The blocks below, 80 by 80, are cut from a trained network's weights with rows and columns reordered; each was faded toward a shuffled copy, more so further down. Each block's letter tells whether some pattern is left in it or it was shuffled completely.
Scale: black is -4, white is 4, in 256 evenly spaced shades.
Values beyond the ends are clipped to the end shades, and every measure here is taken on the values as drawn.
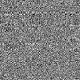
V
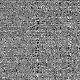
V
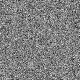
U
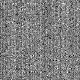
V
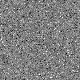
U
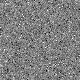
U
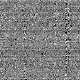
V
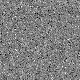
U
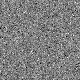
U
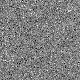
U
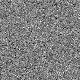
U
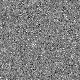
U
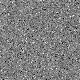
U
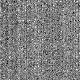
V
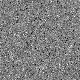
U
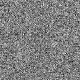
V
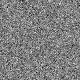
U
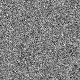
U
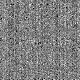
V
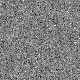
U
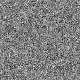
V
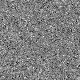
U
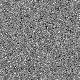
U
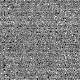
V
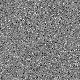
U
